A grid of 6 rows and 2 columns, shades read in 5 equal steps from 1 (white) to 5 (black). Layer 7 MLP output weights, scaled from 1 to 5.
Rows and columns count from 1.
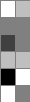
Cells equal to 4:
1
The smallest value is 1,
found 3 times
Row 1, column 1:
1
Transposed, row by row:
1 3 4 2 5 1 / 2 3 3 2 1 3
